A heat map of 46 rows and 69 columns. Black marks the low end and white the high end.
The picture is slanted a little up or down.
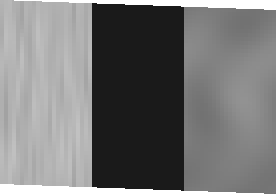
The table splits into one row of 3 panels. Panel 1,1: high, streaked downward, faint in contrast. Panel 1,2: very low, flat. Panel 1,3: middling, smooth, faint in contrast.
